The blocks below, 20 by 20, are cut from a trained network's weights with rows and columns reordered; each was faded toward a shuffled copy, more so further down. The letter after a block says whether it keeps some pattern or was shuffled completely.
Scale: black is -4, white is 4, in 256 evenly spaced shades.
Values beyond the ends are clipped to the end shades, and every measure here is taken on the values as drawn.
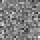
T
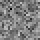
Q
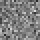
Q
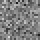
Q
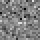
Q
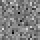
Q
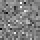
Q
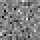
Q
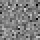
Q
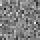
T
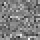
T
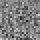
T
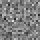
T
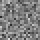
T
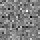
T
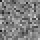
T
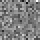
T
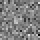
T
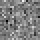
Q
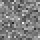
Q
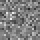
Q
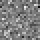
Q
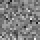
Q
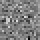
T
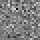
Q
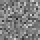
Q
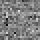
T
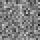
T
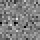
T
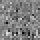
T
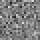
T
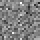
Q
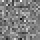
Q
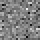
Q
